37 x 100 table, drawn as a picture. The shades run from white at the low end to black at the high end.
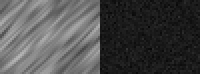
It is made of 1 by 2 panels. Panel 1,1: middling, slanting up to the right. Panel 1,2: very high, fine-grained, faint in contrast.
